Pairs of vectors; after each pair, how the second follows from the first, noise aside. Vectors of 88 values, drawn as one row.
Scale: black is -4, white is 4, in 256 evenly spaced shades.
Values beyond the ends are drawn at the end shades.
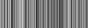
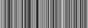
shuffled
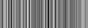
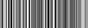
scaled up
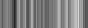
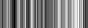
scaled up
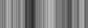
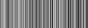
shuffled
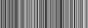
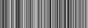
shuffled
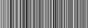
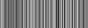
shuffled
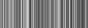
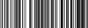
scaled up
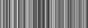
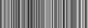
shuffled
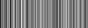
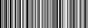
scaled up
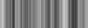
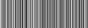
shuffled
